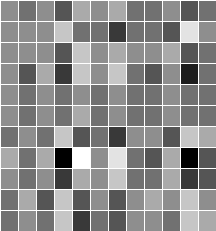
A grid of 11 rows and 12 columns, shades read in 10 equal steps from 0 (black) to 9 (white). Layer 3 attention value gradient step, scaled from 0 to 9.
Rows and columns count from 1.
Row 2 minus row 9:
0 1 0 5 -2 -1 -5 0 0 -3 6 2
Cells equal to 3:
16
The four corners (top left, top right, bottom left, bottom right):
5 4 4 6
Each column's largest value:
6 6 6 7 9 5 8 5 6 6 8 6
